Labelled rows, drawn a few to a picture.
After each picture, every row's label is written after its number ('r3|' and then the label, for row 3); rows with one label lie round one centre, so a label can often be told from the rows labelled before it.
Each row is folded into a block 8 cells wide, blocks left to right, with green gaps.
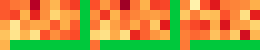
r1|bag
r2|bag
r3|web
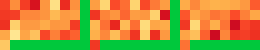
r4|bag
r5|web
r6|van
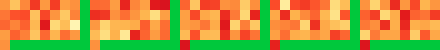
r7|web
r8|bag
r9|web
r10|web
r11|web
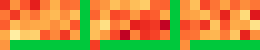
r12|bag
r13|van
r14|web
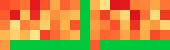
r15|bag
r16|web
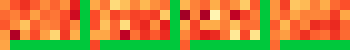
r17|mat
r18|van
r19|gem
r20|van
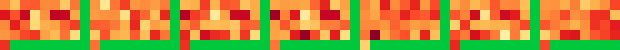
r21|gem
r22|web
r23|gem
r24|gem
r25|mat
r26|gem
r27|van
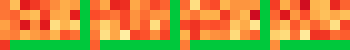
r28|web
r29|bag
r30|web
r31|bag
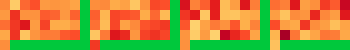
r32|web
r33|van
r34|bag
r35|mat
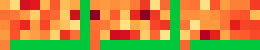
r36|web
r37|gem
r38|van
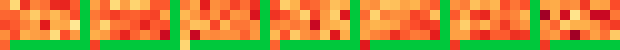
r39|web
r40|van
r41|mat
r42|web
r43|van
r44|van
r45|gem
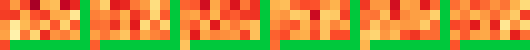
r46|bag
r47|web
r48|mat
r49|web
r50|bag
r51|web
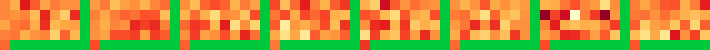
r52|web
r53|van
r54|web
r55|bag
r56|web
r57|web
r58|gem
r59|bag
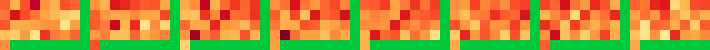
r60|bag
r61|web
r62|mat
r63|mat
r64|mat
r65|mat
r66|mat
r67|bag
